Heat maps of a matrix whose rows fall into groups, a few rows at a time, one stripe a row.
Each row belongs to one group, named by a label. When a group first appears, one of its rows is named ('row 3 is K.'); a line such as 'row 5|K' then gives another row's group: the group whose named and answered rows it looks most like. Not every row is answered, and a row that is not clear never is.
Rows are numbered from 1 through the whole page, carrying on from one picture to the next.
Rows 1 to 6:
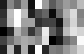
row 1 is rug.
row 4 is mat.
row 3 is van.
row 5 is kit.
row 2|van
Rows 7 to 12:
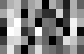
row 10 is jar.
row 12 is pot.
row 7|jar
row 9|van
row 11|van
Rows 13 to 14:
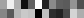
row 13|pot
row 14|kit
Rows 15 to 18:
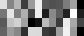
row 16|jar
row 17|van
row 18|pot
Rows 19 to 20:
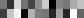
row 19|mat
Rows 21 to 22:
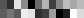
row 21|mat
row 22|kit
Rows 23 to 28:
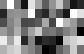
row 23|pot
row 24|kit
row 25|mat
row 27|van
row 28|van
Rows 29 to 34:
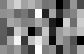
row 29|jar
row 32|mat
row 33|pot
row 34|rug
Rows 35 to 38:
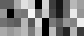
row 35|kit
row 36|kit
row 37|rug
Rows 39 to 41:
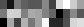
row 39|mat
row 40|jar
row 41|kit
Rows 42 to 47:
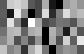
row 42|van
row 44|pot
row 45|jar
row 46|rug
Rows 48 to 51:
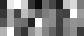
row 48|van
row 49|kit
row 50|rug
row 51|pot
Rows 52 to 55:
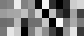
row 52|kit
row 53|jar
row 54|mat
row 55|pot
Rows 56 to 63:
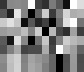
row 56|kit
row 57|mat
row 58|van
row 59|jar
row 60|mat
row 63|jar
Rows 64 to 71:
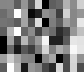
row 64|rug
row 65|van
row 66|rug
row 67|van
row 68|kit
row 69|mat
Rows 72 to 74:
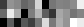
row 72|rug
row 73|pot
